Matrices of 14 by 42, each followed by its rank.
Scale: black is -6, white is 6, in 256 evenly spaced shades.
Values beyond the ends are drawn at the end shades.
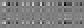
one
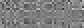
three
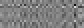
two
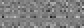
three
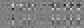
two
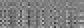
three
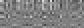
three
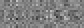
three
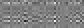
two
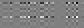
one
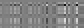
one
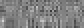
three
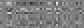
three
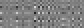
two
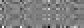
two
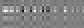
one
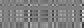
one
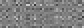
three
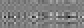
two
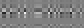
one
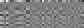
two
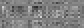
three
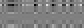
one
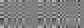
one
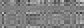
two
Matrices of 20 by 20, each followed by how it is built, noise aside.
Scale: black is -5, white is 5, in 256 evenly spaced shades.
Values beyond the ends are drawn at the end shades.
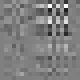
low rank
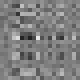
low rank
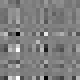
low rank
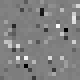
sparse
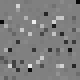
sparse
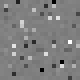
sparse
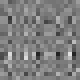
low rank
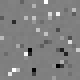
sparse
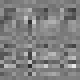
low rank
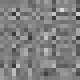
low rank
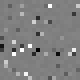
sparse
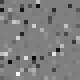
sparse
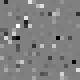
sparse
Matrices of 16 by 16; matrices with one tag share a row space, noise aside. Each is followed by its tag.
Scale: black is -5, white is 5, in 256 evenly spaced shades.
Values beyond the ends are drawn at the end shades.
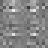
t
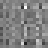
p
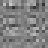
t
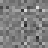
p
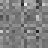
p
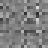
p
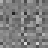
p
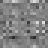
t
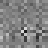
p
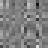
p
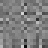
p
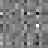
p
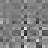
p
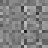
p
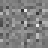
p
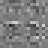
t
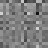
p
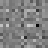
p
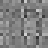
p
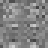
t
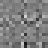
p
